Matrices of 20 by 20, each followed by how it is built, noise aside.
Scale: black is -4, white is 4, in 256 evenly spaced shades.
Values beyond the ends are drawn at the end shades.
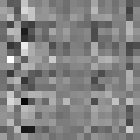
low rank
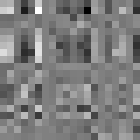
low rank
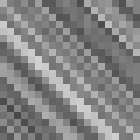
Toeplitz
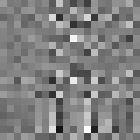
low rank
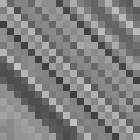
Toeplitz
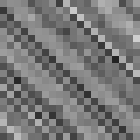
Toeplitz
